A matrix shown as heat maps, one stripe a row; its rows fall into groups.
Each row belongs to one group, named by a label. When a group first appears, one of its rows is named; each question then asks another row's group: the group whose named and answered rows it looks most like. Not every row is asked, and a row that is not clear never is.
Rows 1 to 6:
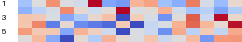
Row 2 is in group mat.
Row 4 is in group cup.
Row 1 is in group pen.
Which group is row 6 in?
cup
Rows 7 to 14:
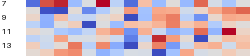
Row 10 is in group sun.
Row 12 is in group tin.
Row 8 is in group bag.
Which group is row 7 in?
pen
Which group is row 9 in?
tin
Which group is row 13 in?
pen
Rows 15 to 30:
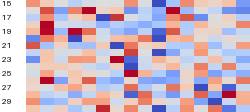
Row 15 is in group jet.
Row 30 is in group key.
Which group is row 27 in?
mat
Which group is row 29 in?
mat
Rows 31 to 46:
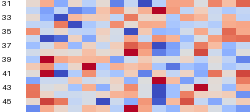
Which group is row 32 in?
sun
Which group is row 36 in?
bag
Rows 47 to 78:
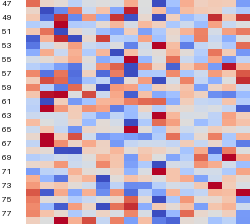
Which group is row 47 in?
jet
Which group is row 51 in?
cup
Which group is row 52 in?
pen
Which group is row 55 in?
mat
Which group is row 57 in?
tin
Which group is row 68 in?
cup
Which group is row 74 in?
tin
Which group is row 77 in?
jet
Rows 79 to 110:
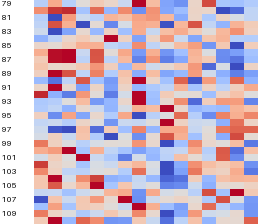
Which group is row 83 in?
bag
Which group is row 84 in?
pen
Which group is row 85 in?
mat
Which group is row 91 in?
cup
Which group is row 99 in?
jet
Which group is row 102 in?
jet
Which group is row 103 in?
jet
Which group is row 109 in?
jet
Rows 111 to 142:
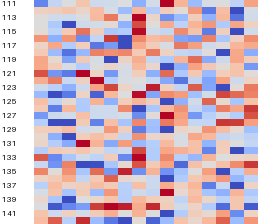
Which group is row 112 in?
mat
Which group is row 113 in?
key
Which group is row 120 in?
jet
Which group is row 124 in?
bag
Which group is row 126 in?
tin
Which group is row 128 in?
bag
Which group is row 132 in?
mat
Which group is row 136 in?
key
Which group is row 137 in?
mat
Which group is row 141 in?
key
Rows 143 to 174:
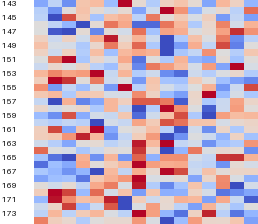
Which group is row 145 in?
sun
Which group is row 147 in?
bag
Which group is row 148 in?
key
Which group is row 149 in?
key
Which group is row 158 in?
tin
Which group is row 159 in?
tin
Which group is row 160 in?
sun
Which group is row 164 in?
jet
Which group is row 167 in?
sun
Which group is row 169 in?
key
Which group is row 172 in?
pen
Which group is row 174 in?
jet
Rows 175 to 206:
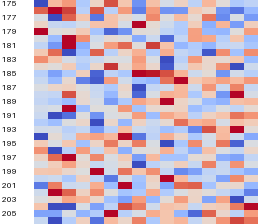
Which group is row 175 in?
pen
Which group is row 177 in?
sun
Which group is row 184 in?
key
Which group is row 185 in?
sun
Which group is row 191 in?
bag
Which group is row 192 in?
sun
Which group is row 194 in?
pen
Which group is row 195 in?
key
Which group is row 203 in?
mat
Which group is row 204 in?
bag
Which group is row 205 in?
pen
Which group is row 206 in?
bag
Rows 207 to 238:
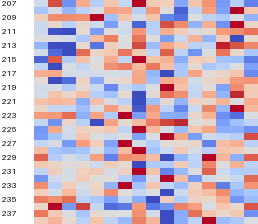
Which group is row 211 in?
bag
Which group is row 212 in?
key
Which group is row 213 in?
bag
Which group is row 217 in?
jet
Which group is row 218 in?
bag
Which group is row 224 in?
sun
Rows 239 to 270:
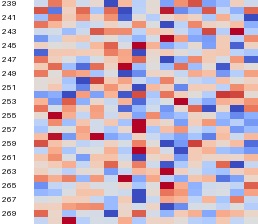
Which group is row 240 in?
pen
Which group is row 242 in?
jet
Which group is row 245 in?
key
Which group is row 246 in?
pen
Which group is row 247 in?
jet
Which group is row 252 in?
bag
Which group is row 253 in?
tin
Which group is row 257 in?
mat
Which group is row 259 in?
jet
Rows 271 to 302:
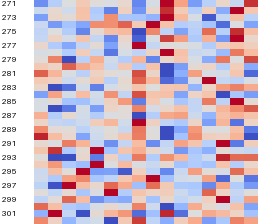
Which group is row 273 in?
tin
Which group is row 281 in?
jet
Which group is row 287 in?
tin
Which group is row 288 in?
key
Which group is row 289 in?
jet
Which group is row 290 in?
jet
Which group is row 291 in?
mat
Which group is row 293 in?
bag
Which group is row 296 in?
sun
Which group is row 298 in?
pen
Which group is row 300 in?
jet
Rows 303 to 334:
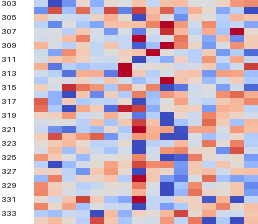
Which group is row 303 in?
bag
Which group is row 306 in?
sun
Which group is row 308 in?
mat
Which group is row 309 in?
tin
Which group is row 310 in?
sun
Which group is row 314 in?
tin
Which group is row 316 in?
bag
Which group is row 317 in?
tin
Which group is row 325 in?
jet
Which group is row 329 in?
jet
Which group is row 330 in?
jet
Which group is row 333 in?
sun
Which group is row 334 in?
mat
